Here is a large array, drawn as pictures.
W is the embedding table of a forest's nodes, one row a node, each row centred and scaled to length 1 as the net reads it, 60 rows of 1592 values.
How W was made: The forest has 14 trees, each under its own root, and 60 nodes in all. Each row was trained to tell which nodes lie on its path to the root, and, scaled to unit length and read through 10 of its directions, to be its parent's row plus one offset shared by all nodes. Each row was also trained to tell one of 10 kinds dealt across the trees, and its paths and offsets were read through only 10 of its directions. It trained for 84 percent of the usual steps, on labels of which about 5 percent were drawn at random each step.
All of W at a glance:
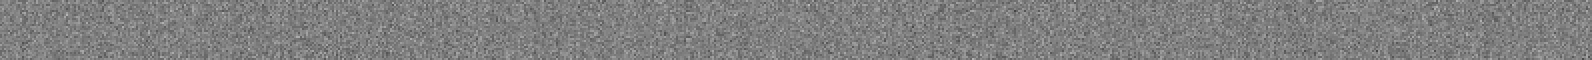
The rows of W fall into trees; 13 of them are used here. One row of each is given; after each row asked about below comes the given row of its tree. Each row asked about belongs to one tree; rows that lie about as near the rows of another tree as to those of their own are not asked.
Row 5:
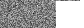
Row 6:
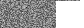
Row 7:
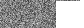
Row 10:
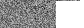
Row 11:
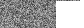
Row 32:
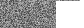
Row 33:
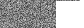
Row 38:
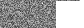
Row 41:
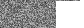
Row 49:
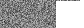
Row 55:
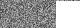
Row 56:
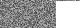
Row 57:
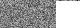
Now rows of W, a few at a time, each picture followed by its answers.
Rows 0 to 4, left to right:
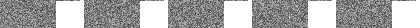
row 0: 10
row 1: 55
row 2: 57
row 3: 32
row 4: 7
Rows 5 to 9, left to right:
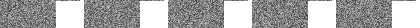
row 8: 10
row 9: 38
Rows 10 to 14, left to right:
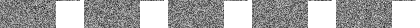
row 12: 5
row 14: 56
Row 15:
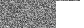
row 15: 41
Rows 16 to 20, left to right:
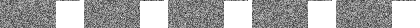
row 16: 32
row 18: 41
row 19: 7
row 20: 6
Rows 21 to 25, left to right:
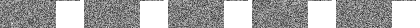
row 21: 57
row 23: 57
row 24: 56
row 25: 6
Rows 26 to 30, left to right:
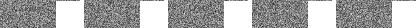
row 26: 33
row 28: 33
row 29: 11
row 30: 6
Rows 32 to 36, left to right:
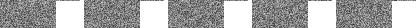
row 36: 49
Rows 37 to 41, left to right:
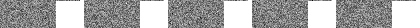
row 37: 10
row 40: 38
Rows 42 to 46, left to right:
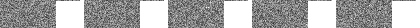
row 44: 56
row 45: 32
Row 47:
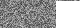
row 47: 5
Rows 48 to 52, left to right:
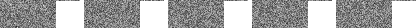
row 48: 32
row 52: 11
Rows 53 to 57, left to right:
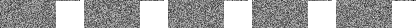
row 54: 41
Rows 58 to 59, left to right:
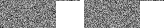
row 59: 55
